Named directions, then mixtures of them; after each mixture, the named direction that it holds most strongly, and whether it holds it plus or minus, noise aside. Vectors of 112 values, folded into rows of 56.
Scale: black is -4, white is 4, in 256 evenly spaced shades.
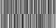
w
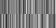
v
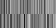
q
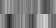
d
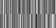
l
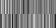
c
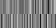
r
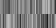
d, minus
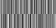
w, plus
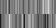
d, minus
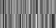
l, minus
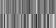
l, plus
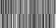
c, minus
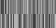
c, minus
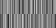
w, minus
